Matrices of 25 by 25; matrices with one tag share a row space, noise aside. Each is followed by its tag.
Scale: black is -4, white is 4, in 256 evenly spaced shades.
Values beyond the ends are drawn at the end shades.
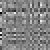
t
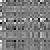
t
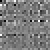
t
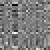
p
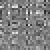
p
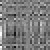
t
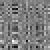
p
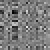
p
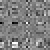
p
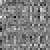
t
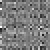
t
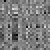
p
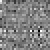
t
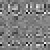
p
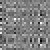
t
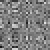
p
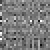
t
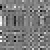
t
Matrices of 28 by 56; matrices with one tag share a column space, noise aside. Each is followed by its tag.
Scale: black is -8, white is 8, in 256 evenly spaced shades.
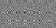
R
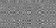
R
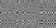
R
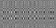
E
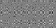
R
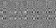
E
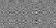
R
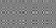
R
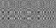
E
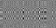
E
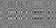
E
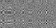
R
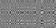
R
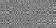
R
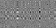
E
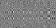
E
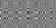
E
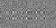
E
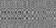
E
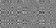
R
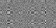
R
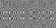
E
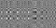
E
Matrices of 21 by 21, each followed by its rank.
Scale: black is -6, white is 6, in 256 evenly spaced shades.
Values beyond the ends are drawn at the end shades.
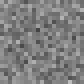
full rank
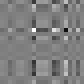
one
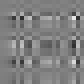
one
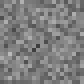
full rank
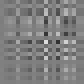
one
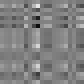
one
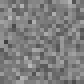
full rank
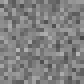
full rank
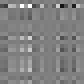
one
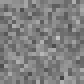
full rank
